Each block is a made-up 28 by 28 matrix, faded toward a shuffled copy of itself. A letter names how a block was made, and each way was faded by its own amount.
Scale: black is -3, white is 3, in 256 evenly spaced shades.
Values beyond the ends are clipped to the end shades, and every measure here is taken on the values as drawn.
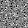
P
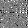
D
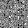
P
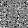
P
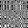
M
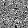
P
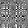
M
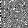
P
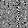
P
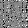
D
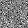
P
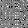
D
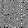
D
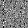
P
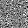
P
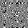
D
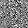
P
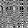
M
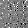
D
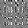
M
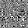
D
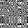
M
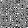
D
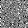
P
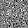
P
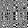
M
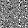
P
